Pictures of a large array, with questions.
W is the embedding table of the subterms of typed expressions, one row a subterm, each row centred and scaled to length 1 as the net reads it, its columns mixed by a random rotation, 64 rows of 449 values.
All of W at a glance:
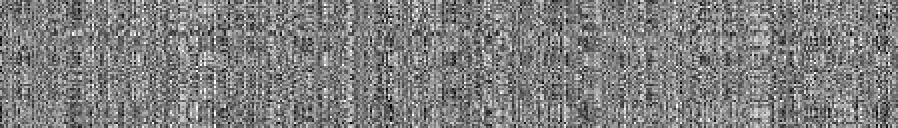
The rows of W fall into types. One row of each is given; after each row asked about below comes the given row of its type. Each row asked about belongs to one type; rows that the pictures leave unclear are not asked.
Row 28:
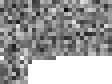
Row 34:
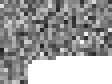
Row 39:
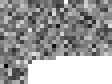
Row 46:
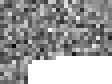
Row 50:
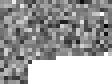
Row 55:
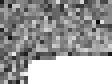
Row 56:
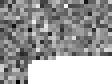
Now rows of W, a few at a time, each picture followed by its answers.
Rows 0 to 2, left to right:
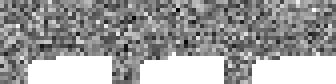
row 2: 28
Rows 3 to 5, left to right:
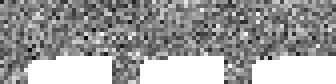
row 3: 34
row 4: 28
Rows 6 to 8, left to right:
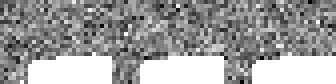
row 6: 28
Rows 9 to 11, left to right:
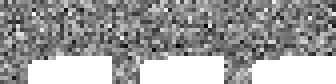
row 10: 46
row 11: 34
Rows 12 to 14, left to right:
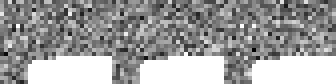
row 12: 56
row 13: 39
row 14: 55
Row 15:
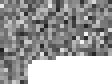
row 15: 34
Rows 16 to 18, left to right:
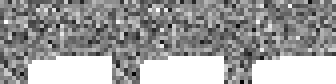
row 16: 46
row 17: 46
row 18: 56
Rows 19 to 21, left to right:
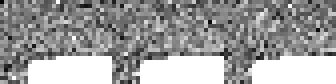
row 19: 55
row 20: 55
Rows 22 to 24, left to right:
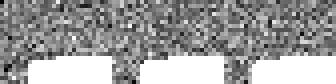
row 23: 50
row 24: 34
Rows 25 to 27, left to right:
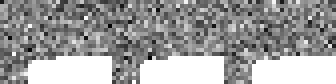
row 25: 55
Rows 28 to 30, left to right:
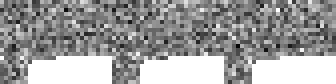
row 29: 28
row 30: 46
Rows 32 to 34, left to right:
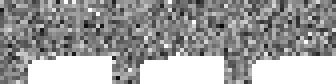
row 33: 50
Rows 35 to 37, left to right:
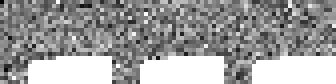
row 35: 55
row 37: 39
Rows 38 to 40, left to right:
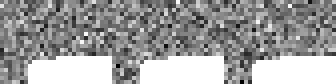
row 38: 34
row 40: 56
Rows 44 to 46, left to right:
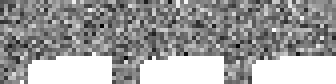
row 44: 28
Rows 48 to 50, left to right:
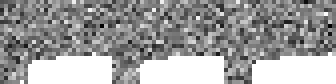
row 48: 28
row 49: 34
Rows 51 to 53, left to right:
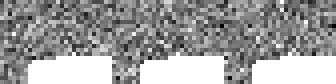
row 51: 39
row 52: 50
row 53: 50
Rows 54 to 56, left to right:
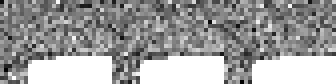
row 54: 55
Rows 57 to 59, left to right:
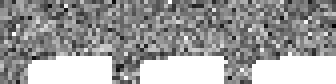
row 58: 55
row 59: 50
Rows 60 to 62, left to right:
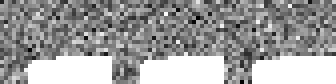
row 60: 34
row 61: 39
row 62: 56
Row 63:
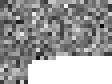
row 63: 56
